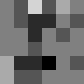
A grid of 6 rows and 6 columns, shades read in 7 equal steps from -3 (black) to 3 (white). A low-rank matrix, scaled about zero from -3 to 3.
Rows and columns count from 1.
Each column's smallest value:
0 -2 -2 -3 -1 -1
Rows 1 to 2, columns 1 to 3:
0 -1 2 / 0 -1 -2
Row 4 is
0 0 -1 0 0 0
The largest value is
2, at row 1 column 3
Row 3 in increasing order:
-2 -1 0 0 0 0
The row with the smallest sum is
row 5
